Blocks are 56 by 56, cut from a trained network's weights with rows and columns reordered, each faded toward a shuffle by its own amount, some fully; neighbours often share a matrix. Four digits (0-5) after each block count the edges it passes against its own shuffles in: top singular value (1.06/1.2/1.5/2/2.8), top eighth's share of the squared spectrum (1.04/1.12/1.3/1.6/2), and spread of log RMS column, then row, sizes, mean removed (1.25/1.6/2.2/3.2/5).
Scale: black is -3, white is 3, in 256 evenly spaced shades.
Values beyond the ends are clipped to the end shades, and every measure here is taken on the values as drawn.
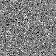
2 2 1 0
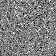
2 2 0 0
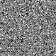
2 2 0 0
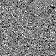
2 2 0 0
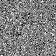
2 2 0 0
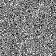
2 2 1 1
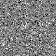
3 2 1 0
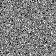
0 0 0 0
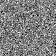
0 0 0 0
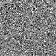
2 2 1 0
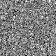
1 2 0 0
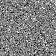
0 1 0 0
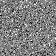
0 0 0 0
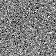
1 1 0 0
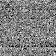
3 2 0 1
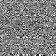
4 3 1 2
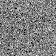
0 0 0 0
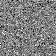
0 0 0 0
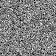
0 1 0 0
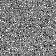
2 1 0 1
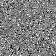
0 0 0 0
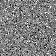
0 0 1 0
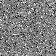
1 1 0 0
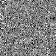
2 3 1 1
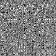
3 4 2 2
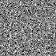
3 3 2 1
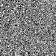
2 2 0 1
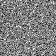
2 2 0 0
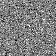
0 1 0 0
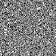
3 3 2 1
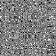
3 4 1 2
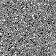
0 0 0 0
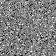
0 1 0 0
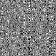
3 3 2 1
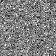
2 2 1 0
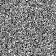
1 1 0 0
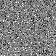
1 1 0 0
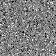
2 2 0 0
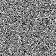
1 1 0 0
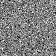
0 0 0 0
